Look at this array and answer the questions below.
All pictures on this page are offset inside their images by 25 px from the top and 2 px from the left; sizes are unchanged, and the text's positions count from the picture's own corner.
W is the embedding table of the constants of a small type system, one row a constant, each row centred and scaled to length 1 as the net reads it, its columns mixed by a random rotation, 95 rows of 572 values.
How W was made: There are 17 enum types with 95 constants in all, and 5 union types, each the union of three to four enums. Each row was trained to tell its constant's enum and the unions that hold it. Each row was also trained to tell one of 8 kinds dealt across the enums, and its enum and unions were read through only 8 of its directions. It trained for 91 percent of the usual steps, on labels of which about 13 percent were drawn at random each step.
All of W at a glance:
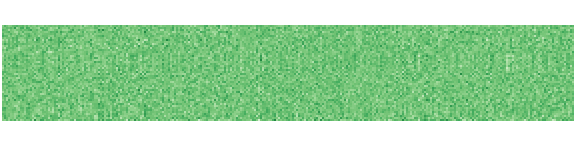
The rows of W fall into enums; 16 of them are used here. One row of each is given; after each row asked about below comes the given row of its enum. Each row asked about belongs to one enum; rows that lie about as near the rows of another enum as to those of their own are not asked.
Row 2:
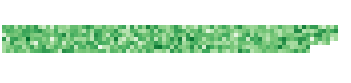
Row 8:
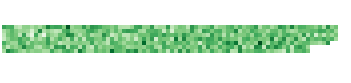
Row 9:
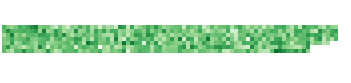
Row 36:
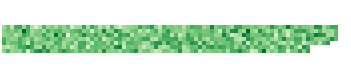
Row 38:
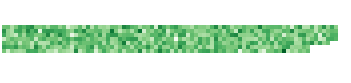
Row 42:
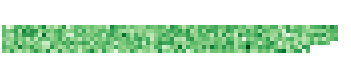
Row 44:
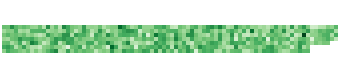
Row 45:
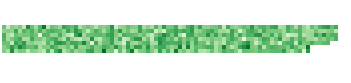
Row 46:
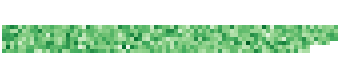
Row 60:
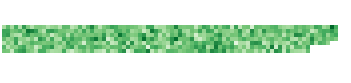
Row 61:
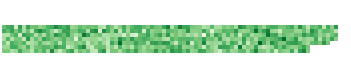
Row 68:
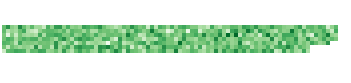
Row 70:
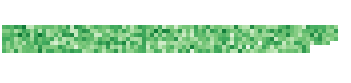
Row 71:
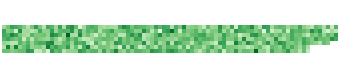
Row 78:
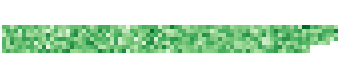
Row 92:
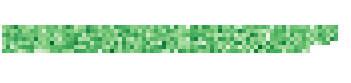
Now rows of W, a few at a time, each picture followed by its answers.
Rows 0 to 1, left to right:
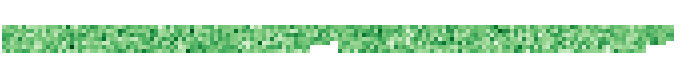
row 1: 9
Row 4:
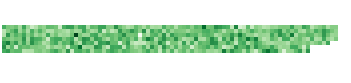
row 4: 78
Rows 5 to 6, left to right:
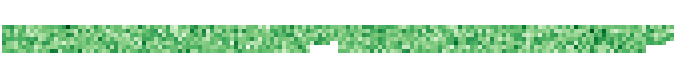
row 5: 8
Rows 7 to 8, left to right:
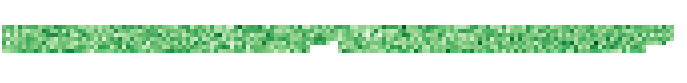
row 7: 61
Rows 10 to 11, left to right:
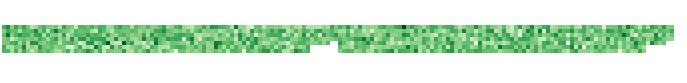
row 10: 60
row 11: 8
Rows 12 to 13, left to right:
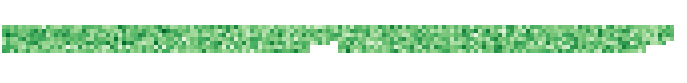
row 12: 9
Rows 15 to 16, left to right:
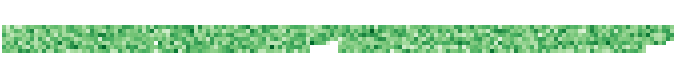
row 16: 9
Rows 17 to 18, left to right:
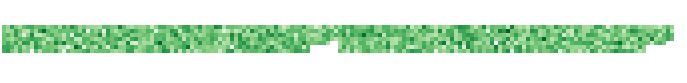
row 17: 45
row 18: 9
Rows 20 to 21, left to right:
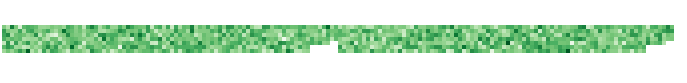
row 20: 46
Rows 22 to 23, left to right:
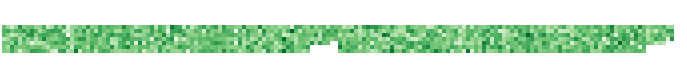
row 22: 42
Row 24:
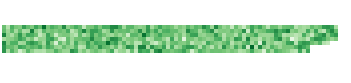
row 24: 38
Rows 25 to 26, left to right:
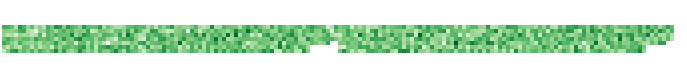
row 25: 68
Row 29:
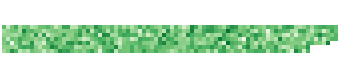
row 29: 92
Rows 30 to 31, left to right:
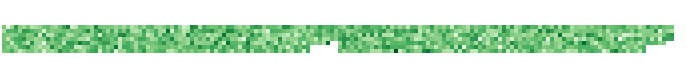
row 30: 92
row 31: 46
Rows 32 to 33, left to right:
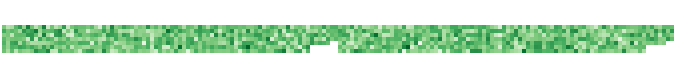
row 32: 42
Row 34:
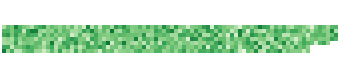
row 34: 38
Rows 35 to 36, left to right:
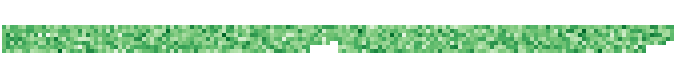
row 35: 46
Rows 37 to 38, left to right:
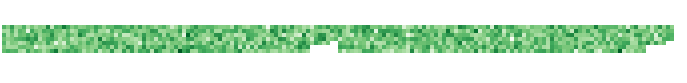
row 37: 44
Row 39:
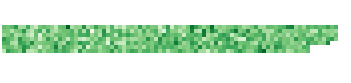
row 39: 8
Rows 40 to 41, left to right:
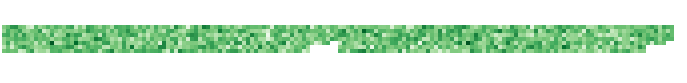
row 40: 92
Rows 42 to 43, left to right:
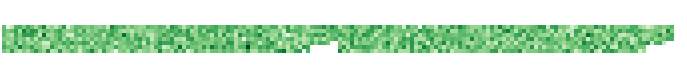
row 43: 38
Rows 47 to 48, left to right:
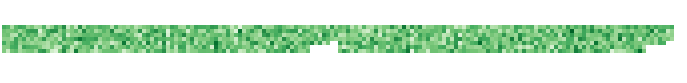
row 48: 68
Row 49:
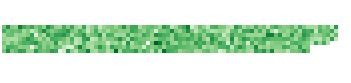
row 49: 61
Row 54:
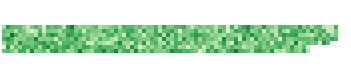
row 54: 68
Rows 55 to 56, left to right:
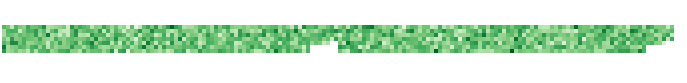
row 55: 78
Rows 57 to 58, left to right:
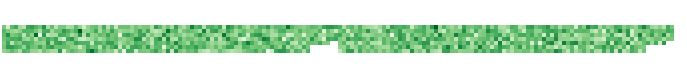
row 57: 46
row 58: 92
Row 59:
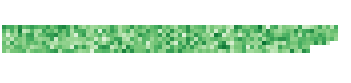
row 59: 61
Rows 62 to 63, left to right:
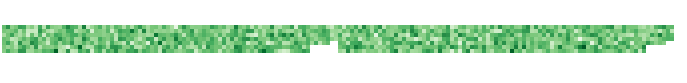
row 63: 45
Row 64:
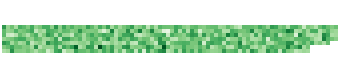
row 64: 45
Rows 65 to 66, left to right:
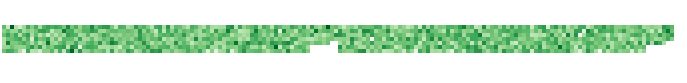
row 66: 38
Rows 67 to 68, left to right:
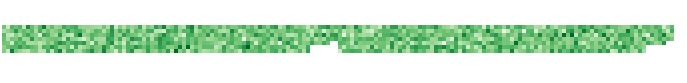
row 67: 45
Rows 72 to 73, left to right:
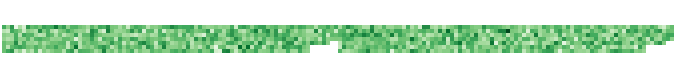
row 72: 45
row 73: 9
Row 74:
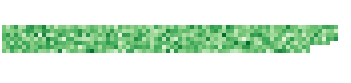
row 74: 46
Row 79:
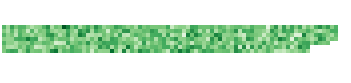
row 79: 44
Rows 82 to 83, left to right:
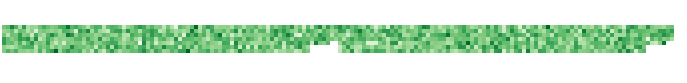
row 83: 2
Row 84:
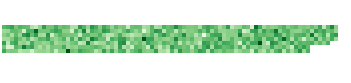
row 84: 60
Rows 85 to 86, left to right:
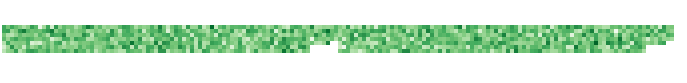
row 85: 2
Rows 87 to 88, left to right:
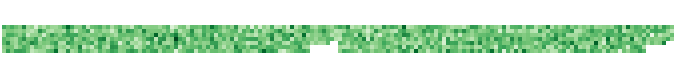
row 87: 8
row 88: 8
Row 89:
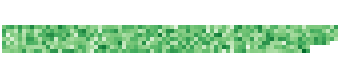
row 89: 61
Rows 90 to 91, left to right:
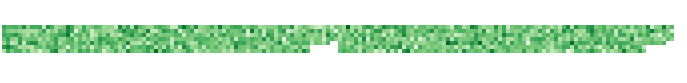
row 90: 71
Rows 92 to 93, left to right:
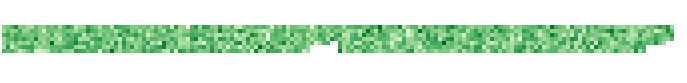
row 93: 38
